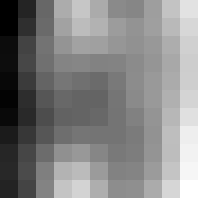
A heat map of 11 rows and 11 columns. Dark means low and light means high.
No lone cell stands out from its neighbours. The field climbs toward the right. The centre is the smoothest part. The bottom right is the ninth with the highest average.
